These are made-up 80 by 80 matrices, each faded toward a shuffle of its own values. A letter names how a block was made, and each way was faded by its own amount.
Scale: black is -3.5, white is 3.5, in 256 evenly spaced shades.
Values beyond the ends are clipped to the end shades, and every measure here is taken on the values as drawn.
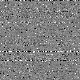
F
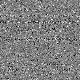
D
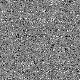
D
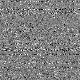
F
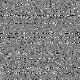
F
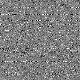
F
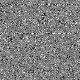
D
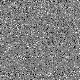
D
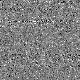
D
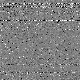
F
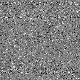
D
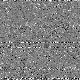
F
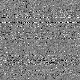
F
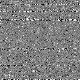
F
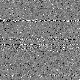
F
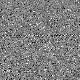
D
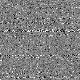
F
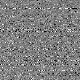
F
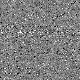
D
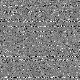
F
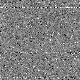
D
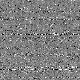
F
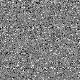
D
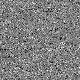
D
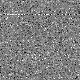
D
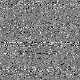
F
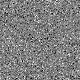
D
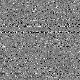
F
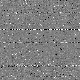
F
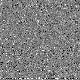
D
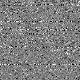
F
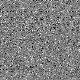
D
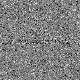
D
